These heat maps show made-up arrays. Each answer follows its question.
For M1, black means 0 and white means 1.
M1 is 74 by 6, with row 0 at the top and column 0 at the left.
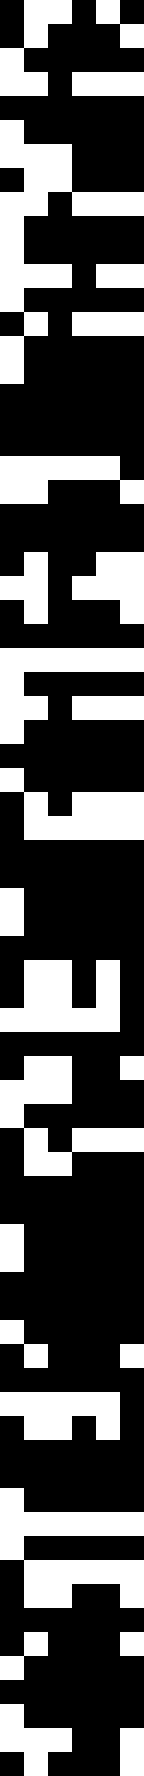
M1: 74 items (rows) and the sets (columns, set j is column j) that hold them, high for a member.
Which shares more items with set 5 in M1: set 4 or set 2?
set 4
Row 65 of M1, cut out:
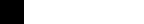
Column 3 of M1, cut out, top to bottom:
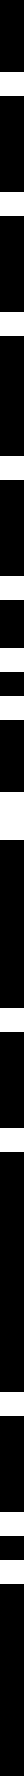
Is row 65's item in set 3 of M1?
yes
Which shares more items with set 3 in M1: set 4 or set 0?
set 4
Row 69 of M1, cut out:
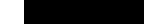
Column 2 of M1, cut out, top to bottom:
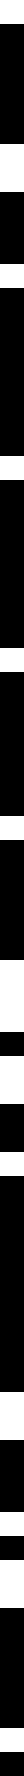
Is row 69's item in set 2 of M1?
no
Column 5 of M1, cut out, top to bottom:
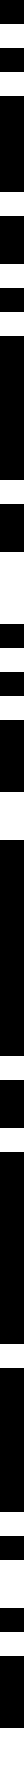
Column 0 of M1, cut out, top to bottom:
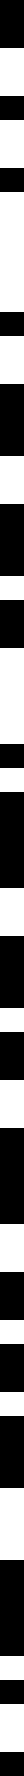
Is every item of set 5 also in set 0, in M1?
no
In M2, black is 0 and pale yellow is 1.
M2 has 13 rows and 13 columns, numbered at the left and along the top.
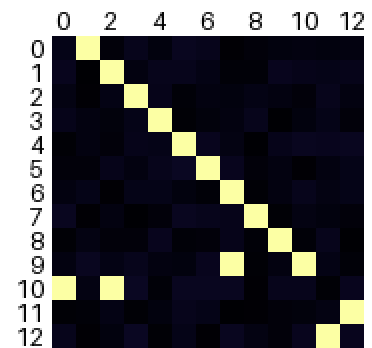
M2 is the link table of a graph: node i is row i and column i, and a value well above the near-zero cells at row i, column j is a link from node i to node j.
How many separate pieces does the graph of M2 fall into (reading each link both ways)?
2
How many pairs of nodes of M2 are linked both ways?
1
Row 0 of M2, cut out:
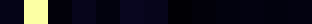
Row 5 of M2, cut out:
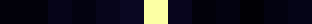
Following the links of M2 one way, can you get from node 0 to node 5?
yes
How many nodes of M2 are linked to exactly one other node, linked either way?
2
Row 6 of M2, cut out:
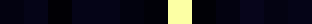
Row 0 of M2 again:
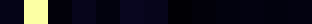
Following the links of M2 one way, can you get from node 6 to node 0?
yes
